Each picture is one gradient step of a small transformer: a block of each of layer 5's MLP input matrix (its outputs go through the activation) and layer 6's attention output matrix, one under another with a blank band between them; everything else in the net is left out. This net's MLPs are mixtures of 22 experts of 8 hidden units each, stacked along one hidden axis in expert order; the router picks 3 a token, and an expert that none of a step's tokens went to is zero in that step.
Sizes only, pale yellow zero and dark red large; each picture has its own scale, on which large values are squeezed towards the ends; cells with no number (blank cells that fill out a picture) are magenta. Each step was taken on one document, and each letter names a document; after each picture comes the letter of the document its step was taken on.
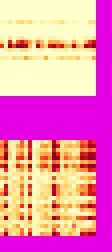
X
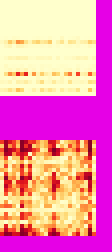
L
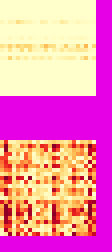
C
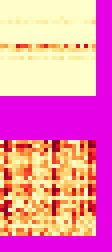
C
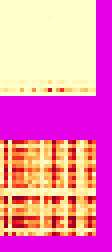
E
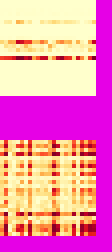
X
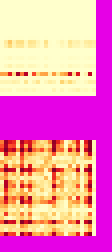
L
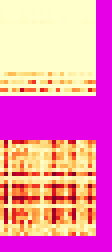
E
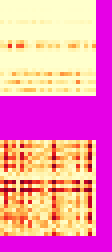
L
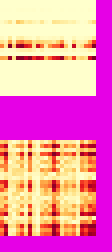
X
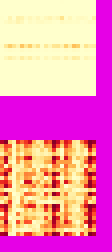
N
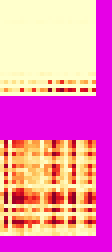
E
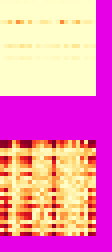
N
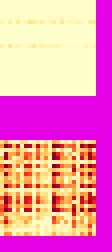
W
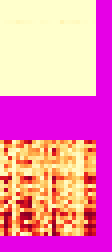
N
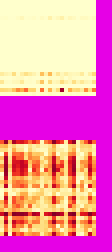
E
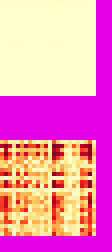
W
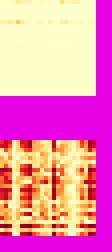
N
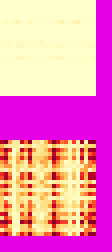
N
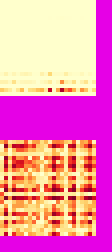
E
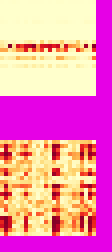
W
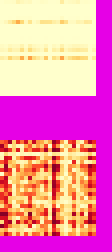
C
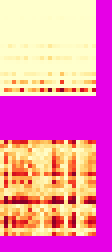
E
